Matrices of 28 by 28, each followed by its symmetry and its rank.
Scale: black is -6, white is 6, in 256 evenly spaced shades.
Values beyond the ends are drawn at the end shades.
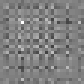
symmetric, rank two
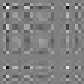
symmetric, rank two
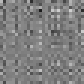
neither, rank three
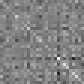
symmetric, rank five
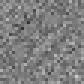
symmetric, full rank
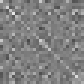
symmetric, rank five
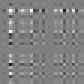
symmetric, rank one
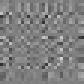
neither, rank three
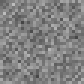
symmetric, full rank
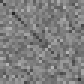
symmetric, full rank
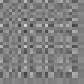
symmetric, rank two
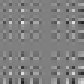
symmetric, rank one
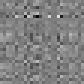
neither, rank three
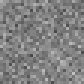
symmetric, full rank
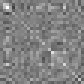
symmetric, rank five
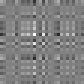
symmetric, rank one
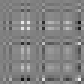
symmetric, rank one
